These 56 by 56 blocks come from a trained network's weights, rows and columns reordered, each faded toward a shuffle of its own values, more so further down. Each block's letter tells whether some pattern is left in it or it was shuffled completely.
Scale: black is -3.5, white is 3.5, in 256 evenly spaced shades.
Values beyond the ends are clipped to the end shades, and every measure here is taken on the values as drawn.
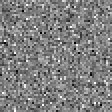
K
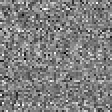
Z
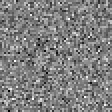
K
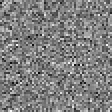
Z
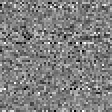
Z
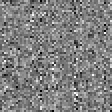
Z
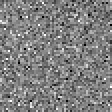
K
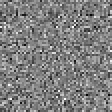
Z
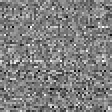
Z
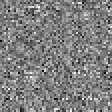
Z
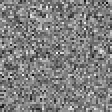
Z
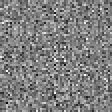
Z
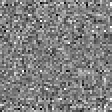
Z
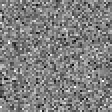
K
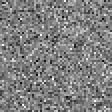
K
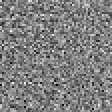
Z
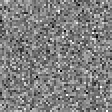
K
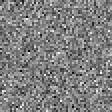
K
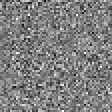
Z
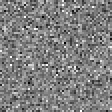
K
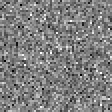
K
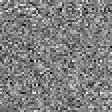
Z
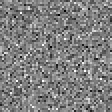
K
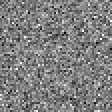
K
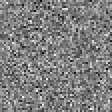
K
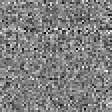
Z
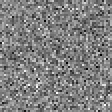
K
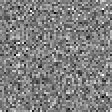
Z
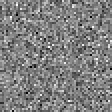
K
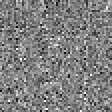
Z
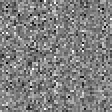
Z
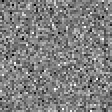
K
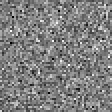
K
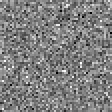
K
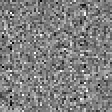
Z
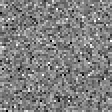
K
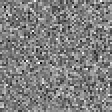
K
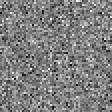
K
